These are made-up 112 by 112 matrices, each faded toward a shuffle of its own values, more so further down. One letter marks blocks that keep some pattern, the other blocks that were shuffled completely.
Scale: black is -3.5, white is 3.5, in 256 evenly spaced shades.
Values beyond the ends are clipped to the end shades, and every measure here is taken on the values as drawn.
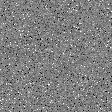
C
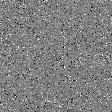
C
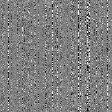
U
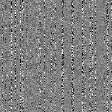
U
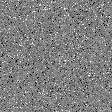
C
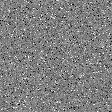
C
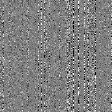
U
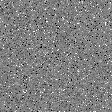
C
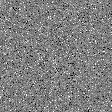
C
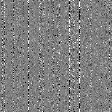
U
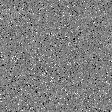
C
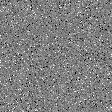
C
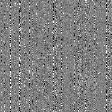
U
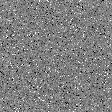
C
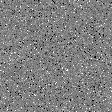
C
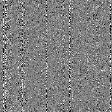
U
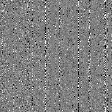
U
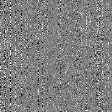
U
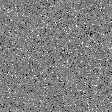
C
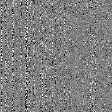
U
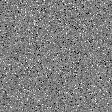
C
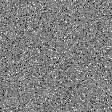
C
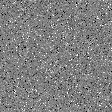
C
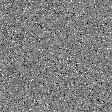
C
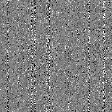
U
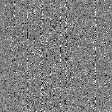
U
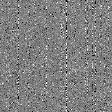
U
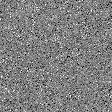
C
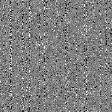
U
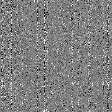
U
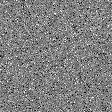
C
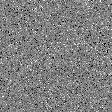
C
